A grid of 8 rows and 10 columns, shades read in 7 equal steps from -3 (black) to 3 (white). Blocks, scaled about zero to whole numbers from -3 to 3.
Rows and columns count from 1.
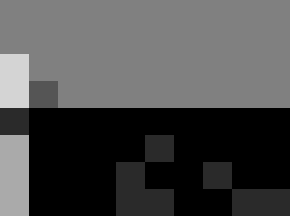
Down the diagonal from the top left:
0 0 0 0 -3 -2 -3 -3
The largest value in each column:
2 0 0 0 0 0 0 0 0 0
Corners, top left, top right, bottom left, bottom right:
0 0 1 -2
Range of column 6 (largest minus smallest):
3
